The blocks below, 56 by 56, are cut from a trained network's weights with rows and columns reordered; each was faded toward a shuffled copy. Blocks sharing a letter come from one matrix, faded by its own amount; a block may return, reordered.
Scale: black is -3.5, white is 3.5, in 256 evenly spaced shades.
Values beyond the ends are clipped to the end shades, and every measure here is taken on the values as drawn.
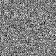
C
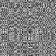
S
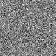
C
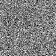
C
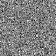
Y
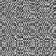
S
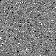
Y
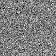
C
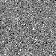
Y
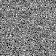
Y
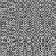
S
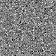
Y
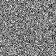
C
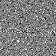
Y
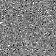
Y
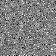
Y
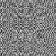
S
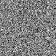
C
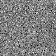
Y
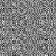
S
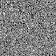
Y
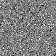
Y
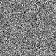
C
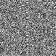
C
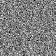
C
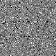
Y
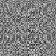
S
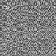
S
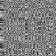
S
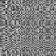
S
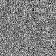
C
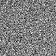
C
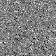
Y
